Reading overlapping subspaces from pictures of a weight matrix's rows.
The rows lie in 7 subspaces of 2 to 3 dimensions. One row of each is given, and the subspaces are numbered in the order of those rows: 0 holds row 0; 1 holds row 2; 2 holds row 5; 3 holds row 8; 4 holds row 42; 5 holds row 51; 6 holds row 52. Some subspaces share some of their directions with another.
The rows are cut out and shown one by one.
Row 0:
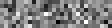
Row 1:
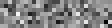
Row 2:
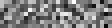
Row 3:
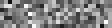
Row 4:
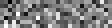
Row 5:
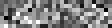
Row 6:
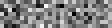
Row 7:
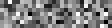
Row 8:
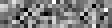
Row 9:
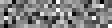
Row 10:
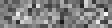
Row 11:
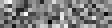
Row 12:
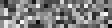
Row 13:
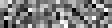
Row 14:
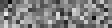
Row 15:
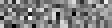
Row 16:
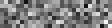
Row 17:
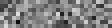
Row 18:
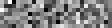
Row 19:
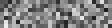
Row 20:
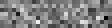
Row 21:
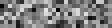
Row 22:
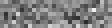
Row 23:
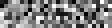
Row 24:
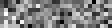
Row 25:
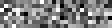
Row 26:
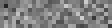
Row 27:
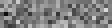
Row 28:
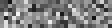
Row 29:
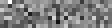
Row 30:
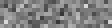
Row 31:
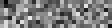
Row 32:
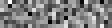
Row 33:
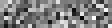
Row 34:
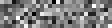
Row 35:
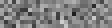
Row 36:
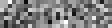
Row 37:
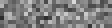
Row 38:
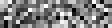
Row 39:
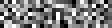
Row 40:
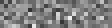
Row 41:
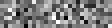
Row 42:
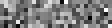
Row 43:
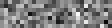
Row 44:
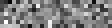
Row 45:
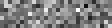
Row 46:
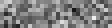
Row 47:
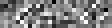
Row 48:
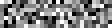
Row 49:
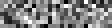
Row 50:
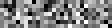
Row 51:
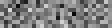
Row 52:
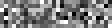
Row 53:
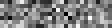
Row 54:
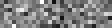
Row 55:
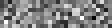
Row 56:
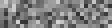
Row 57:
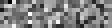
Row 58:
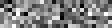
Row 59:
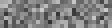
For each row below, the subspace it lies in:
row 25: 6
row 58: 6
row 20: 6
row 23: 1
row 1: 0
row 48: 3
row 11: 6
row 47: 3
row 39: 5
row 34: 3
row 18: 0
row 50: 0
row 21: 4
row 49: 2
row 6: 5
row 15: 5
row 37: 1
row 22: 6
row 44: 0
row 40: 5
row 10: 2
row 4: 6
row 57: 0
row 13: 1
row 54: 6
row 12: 4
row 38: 1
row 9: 3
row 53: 4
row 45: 4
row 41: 0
